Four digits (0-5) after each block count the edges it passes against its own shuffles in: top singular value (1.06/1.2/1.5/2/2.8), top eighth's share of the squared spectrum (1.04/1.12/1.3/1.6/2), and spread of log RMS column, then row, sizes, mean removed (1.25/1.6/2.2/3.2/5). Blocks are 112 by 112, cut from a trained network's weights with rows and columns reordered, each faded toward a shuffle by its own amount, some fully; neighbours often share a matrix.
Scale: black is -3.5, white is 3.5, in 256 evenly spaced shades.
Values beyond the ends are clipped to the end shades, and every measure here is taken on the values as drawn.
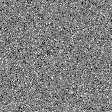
0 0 0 0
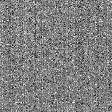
3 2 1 2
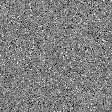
0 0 0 0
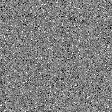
2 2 1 0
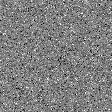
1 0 0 0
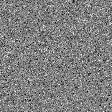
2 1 0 0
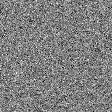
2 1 0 0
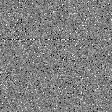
2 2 0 1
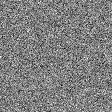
0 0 0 0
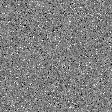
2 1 0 0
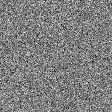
0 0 0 0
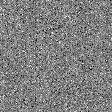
1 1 0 1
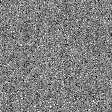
1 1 0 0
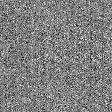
2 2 0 2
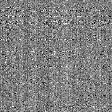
3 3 0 3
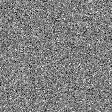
2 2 0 0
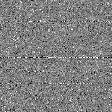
3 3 0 2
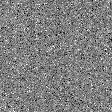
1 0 0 0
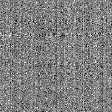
3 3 1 3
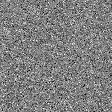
2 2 0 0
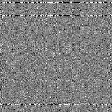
4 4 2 3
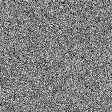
2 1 0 0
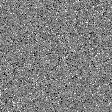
1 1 0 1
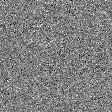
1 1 0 1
